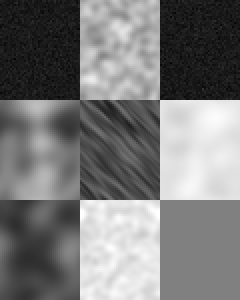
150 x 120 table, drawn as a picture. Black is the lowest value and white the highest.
The table splits into 3 rows of 3 panels. Panel 1,1: very low, fine-grained, faint in contrast. Panel 1,2: high, blotchy. Panel 1,3: very low, fine-grained, faint in contrast. Panel 2,1: middling, smooth, strong in contrast. Panel 2,2: low, slanting down to the right. Panel 2,3: very high, smooth, faint in contrast. Panel 3,1: low, smooth. Panel 3,2: very high, blotchy, faint in contrast. Panel 3,3: middling, flat.
